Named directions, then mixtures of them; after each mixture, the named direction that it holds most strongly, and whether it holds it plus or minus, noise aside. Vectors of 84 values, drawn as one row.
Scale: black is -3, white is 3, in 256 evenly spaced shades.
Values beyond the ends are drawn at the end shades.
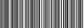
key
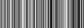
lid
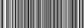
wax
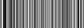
wax, minus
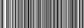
wax, plus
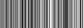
lid, minus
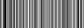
wax, minus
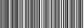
key, plus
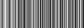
key, minus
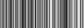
lid, minus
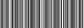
key, plus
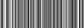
wax, plus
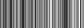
lid, minus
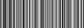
wax, minus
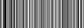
wax, minus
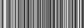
wax, plus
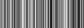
lid, plus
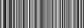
wax, minus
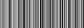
key, minus
